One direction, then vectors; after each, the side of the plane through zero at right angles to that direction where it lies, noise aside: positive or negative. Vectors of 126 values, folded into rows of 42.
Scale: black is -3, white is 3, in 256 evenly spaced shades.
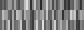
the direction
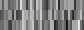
negative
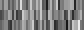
negative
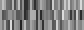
negative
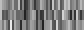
negative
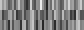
negative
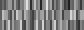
positive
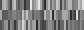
negative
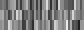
positive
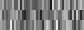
negative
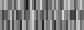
negative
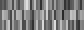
positive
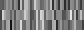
positive
